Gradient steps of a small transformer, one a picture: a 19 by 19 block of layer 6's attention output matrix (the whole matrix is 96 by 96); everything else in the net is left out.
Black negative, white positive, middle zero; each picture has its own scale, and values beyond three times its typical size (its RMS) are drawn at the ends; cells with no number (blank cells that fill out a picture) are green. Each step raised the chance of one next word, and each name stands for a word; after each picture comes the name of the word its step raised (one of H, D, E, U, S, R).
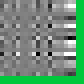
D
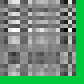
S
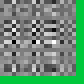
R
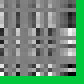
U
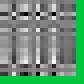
U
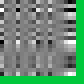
R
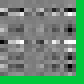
R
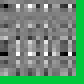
D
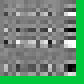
R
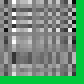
S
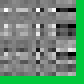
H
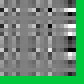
H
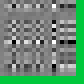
R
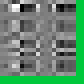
D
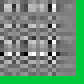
D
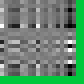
U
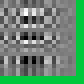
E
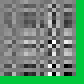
U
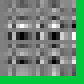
E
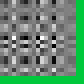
E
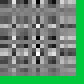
E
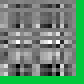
U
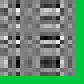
E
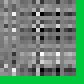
S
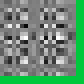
E
